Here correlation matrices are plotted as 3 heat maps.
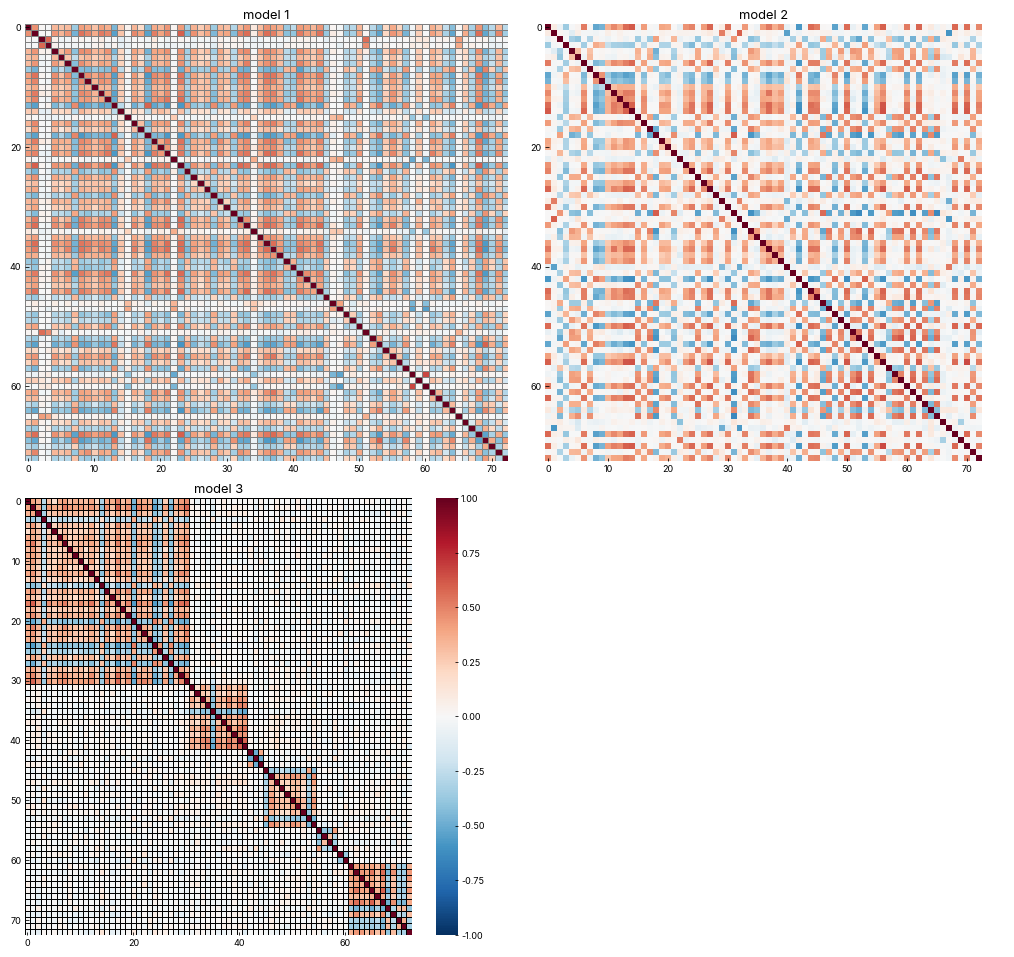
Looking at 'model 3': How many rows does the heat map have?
73
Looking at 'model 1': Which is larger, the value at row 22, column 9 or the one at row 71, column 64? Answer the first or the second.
the first
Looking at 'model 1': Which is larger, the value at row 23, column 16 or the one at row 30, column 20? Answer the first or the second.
the first
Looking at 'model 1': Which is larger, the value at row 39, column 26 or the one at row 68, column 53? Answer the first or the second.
the first
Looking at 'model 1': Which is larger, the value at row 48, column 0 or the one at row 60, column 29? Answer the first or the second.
the second
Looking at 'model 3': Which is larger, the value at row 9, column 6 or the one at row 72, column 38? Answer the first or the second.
the first
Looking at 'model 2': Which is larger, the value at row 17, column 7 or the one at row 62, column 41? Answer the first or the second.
the first
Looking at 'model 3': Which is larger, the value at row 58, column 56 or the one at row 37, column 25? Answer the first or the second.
the second
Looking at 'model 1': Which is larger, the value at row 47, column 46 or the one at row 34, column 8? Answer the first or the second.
the first
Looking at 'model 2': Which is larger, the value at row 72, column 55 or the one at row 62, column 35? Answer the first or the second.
the first
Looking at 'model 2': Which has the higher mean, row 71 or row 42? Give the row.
71
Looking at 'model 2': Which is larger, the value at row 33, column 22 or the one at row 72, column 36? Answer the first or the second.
the second
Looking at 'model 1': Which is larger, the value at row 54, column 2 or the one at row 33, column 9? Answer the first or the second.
the second
